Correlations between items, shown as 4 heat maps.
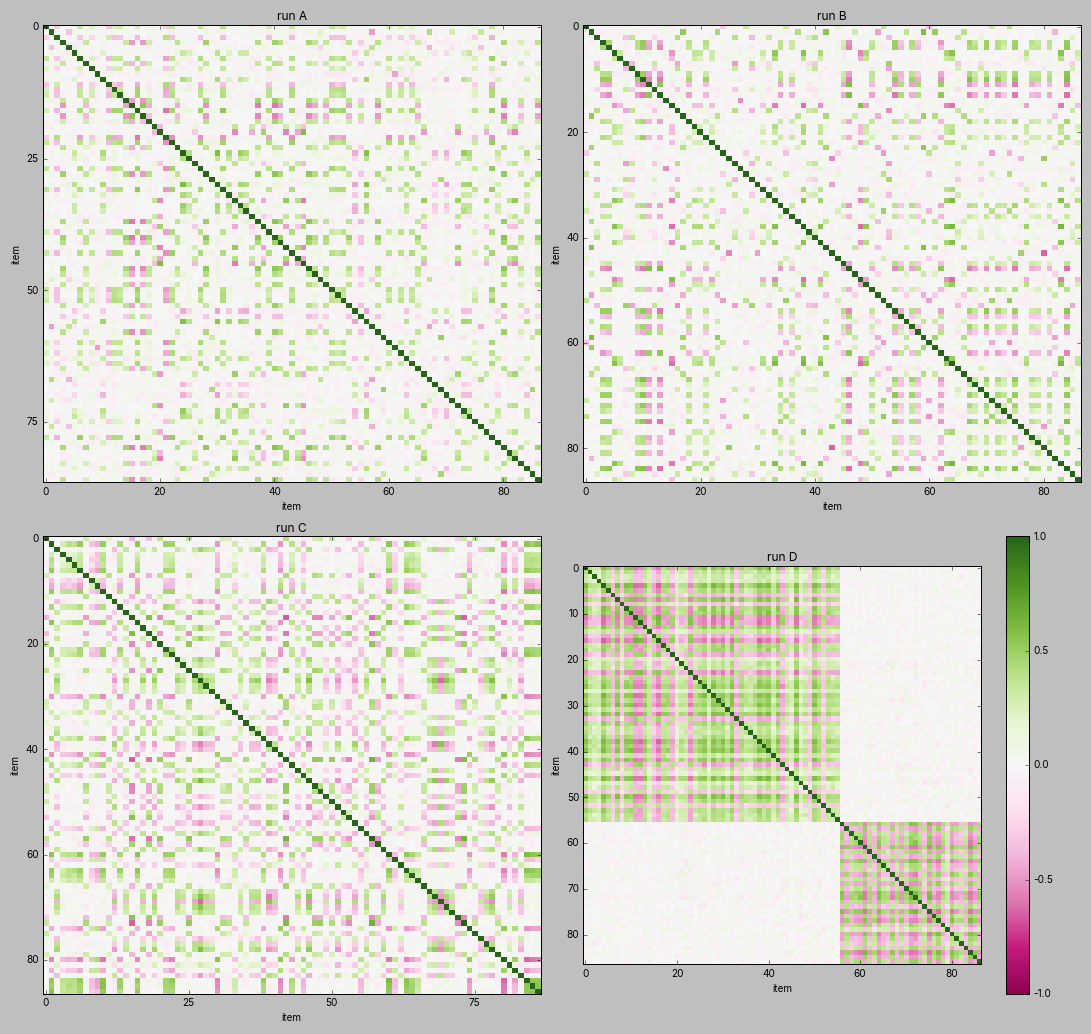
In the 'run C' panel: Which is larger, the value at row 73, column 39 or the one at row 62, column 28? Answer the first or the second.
the first
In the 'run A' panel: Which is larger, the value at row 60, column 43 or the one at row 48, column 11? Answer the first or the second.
the first
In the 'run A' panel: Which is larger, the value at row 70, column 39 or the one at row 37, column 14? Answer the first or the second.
the second
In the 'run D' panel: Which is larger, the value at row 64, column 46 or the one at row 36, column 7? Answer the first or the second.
the second
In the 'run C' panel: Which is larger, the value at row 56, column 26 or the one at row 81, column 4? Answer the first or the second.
the first
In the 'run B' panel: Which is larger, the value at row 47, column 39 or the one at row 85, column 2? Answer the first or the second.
the second
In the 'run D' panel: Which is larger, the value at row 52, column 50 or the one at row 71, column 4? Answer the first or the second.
the second
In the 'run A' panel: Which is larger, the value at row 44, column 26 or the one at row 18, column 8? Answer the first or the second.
the first
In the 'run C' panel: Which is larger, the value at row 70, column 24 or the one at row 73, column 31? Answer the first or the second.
the second
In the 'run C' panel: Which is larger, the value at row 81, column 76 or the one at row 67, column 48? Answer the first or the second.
the second
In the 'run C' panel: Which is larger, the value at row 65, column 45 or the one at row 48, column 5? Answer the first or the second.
the second
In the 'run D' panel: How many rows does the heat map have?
87
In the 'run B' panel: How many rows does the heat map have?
87
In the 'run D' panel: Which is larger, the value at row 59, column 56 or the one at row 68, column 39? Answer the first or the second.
the first
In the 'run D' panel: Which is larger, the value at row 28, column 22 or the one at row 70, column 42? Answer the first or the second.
the first
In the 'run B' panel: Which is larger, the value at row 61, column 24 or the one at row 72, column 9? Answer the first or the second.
the second
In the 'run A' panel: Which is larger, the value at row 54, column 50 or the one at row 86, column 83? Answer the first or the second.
the second
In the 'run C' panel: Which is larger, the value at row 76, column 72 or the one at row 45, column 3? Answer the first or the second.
the first
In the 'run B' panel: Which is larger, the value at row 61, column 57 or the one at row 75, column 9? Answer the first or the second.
the second
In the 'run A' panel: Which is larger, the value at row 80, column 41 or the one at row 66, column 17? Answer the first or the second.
the first
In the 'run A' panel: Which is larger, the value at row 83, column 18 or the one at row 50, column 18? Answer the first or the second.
the first
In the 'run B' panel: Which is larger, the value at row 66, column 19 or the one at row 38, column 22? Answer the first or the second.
the second
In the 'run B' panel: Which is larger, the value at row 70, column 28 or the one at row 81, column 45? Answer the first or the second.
the second
